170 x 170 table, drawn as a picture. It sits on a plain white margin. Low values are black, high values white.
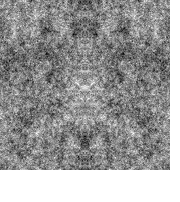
Mirror symmetry: left to right. Grain: blotchy. Slope: none. Seam: none. Ninth with the highest average: centre.
